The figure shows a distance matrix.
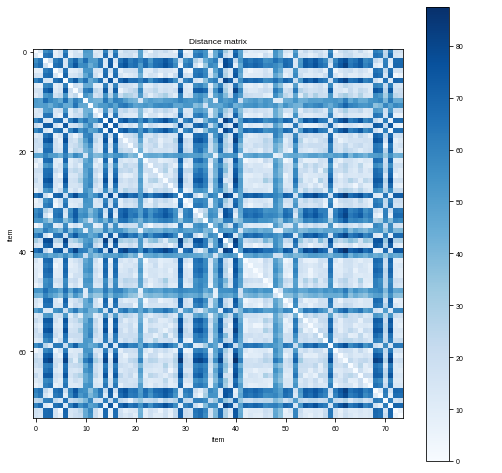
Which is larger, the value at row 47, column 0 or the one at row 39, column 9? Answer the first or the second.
the second
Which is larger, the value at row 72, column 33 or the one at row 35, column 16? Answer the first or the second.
the first
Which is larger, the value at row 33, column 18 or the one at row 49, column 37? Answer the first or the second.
the first
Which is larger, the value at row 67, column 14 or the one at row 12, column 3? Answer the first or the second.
the first
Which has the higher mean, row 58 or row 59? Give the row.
59
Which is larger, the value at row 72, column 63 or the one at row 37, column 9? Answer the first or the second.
the second
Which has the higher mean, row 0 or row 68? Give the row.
68
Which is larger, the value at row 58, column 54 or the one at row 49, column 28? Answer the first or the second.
the second
